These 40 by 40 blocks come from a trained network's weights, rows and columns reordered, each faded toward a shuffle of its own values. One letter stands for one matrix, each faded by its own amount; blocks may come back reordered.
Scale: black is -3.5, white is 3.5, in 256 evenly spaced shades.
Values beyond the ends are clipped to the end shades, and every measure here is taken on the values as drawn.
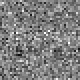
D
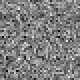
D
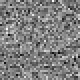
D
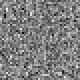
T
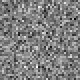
D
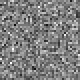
T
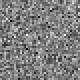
T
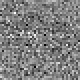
D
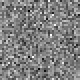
T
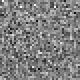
T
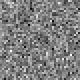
T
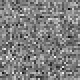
D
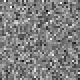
T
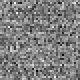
D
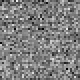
D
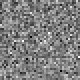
T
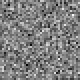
T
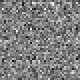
D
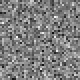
T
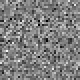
D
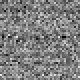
D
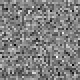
D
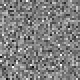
T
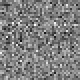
D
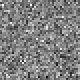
T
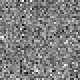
D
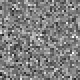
T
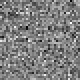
D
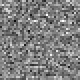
D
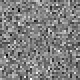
T
